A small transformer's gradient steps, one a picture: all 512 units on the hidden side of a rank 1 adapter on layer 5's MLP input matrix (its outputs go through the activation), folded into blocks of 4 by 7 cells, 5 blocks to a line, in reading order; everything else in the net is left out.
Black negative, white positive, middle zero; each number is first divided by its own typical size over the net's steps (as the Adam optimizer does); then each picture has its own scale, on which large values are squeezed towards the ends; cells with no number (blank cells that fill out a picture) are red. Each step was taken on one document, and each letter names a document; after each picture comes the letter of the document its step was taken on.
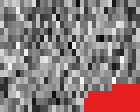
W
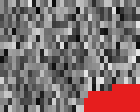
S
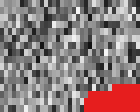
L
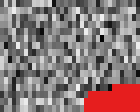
S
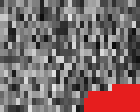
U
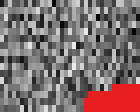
U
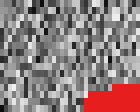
L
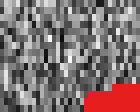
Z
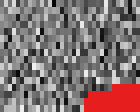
S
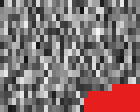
Z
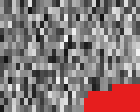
L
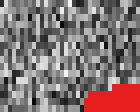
W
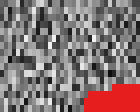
U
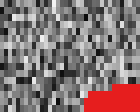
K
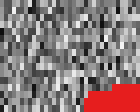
L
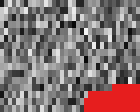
K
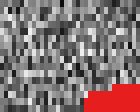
U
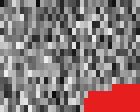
W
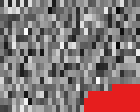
S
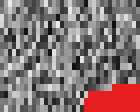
U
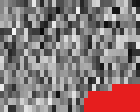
L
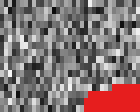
Z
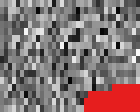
S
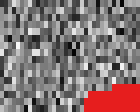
W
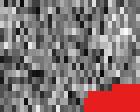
L
